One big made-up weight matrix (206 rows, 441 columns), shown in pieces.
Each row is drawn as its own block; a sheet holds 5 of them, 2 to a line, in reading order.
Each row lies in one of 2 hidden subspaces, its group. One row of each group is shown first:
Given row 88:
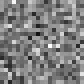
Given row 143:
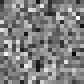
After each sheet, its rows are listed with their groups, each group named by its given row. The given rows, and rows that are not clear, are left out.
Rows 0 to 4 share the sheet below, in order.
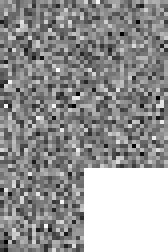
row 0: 88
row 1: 88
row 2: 88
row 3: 88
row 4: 143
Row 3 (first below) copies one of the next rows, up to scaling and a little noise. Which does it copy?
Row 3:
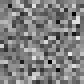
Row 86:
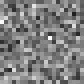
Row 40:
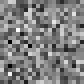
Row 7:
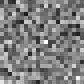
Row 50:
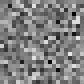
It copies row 50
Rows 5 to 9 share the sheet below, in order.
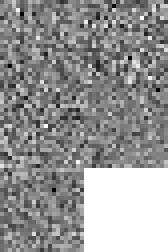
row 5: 88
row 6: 143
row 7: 88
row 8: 143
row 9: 88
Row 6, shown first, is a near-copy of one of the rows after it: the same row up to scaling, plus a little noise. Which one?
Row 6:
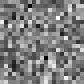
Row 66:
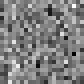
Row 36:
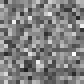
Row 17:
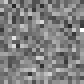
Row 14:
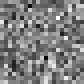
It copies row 14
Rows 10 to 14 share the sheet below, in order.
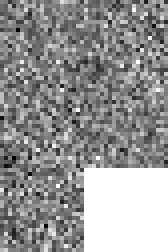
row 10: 88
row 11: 143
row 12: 143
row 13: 143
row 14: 143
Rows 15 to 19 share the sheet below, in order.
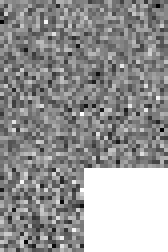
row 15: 88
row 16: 143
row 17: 143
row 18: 88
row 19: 88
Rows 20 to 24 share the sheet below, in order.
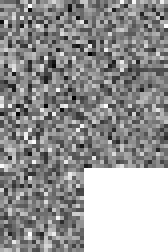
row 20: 143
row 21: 143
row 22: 88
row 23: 88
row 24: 143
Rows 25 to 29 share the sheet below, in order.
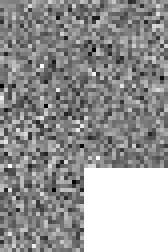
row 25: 143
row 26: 88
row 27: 88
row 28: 143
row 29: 88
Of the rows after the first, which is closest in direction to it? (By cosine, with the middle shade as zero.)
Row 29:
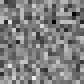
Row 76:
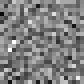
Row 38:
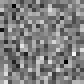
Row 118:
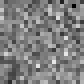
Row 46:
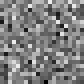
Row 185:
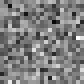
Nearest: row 185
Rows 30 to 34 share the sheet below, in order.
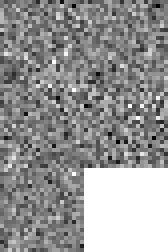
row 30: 143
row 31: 143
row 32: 143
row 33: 88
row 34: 143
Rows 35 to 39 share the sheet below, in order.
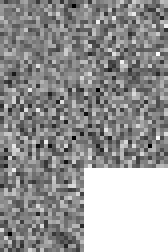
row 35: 143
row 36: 143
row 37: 143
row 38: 143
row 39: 88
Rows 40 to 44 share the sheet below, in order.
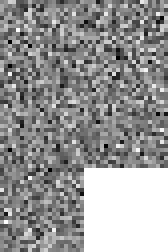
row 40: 88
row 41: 88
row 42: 88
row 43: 143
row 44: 143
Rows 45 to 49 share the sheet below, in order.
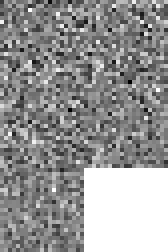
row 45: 143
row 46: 143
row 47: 88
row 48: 143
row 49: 88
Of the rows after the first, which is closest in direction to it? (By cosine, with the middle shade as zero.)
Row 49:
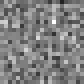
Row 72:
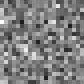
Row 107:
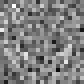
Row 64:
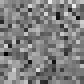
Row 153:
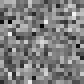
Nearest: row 72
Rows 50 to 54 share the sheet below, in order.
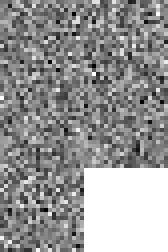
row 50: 88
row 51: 88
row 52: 88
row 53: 143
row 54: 88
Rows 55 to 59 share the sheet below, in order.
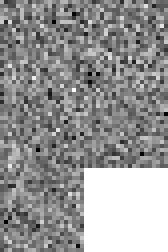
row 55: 88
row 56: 143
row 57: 143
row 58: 143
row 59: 88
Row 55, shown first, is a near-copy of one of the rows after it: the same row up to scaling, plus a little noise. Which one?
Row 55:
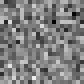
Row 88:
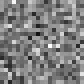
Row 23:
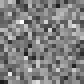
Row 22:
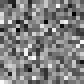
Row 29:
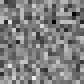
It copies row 29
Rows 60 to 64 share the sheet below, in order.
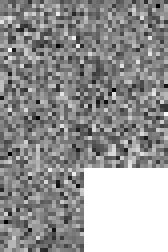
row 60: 88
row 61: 143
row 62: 88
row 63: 143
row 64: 143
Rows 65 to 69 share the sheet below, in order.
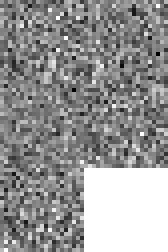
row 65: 143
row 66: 143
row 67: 143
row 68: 143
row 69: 143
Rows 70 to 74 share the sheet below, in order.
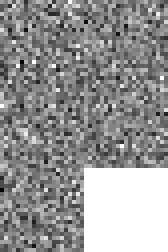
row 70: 143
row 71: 88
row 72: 88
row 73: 143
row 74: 88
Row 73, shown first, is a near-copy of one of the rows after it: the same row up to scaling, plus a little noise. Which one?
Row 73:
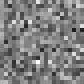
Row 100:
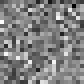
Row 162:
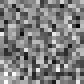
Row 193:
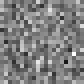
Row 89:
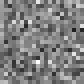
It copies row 89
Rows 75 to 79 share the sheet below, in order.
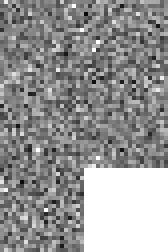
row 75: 143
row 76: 88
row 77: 143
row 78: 143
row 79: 88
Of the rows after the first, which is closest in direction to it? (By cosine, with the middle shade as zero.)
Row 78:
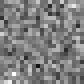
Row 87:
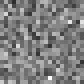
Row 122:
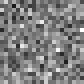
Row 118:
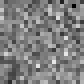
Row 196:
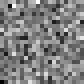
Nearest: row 122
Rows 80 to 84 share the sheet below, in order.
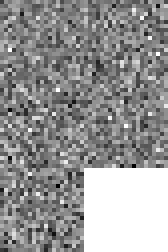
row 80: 88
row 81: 143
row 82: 88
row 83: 88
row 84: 143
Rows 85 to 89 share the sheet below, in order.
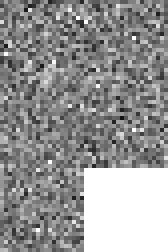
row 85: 143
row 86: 88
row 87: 88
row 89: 143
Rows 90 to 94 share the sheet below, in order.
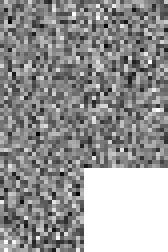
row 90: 88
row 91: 143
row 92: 88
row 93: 88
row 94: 143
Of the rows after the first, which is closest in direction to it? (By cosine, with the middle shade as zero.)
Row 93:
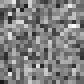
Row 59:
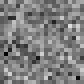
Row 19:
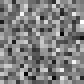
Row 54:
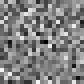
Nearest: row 59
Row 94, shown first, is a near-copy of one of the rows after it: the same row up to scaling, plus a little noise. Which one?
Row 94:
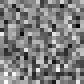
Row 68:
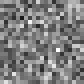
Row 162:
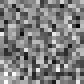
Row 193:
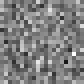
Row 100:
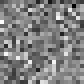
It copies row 162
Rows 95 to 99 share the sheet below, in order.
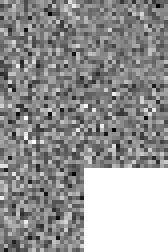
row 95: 143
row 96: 143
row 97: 88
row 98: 143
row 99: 143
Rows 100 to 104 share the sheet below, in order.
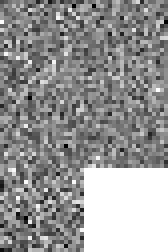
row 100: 143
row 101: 88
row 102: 88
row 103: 143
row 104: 88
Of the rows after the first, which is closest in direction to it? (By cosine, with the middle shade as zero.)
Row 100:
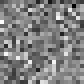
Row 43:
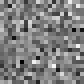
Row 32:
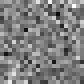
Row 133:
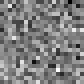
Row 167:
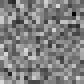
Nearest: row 43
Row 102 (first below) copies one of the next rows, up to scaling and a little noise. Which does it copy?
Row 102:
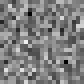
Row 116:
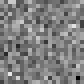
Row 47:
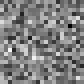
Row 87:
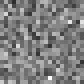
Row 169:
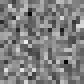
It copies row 169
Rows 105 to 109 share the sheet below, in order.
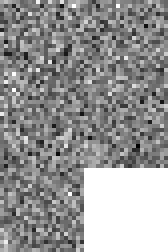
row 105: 143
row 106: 88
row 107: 143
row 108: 143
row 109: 143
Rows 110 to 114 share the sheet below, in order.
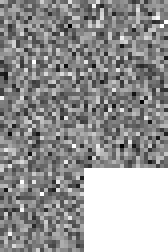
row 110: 143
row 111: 88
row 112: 88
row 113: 143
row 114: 88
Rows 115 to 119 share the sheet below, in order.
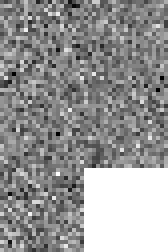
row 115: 143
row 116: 88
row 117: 143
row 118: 143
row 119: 88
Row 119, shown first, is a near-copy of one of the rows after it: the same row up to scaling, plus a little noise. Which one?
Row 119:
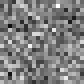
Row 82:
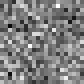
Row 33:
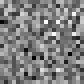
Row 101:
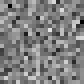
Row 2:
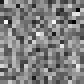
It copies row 82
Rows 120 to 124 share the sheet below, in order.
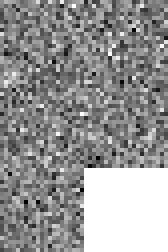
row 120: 143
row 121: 88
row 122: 143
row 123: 143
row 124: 88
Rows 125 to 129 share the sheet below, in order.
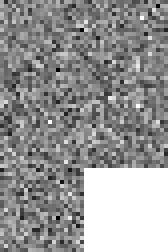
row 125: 143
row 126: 143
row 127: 88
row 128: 88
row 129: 143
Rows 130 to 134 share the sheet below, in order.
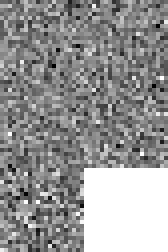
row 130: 143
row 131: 88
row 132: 88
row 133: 143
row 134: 88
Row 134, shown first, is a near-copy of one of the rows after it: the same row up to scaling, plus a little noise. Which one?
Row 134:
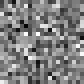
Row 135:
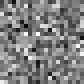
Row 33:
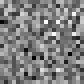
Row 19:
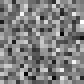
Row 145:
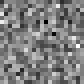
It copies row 135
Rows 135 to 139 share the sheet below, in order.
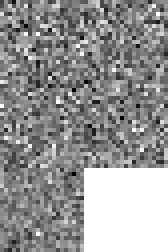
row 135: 88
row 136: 88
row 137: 143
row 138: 88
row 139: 143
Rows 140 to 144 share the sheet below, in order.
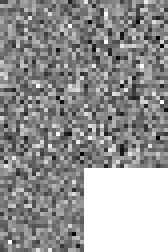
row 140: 143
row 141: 88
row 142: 143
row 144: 88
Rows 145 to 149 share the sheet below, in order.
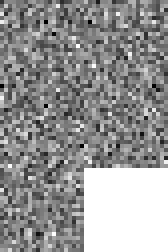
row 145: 88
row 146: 88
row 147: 88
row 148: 143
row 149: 143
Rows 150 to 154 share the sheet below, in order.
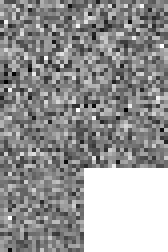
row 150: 143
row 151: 88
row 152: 88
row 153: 88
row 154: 88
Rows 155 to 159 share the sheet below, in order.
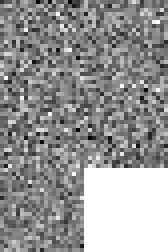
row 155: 143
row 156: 88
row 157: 88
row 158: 143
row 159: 143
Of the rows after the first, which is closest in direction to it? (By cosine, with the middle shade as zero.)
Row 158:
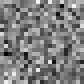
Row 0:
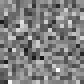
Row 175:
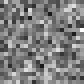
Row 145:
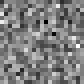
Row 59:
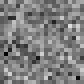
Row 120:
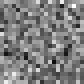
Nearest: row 120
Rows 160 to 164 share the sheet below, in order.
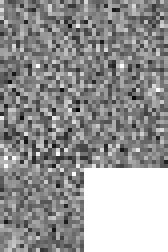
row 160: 143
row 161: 143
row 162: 143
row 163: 143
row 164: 143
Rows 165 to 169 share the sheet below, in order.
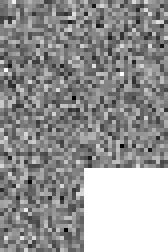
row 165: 88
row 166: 88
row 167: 88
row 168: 143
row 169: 88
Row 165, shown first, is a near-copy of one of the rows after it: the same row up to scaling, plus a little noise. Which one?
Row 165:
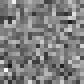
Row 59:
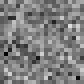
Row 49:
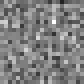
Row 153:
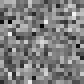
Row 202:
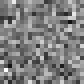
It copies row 202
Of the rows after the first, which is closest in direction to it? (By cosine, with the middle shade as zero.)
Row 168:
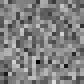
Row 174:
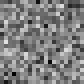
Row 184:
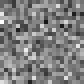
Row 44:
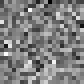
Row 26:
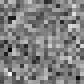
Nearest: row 174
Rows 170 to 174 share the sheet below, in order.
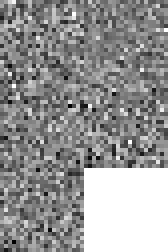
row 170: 88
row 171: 143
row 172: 88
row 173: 143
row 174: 143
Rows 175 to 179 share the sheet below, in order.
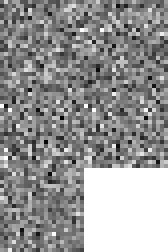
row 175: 143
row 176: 88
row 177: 143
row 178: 143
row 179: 143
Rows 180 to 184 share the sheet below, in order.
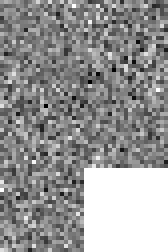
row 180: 143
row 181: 143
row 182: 88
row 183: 143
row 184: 88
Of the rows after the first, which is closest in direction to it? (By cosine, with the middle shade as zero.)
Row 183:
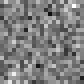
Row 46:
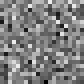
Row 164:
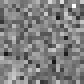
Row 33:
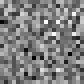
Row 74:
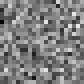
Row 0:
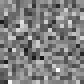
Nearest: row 164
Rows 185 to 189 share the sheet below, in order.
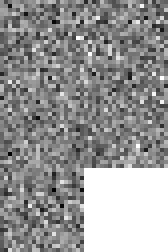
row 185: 88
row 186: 88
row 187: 88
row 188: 143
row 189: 88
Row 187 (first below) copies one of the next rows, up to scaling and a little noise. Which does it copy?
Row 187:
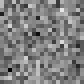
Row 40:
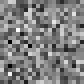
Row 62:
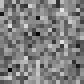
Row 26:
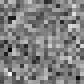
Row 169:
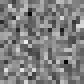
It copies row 62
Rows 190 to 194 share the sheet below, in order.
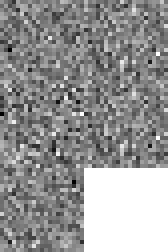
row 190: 88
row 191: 143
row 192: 143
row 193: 143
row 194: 88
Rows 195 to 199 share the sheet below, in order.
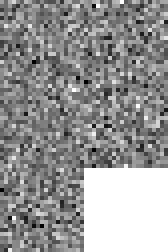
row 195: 88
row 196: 88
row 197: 143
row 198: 88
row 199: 88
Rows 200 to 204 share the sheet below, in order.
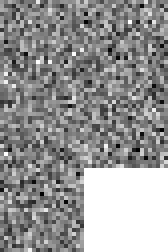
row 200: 143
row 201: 88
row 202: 88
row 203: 143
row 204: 88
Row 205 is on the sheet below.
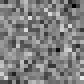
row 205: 143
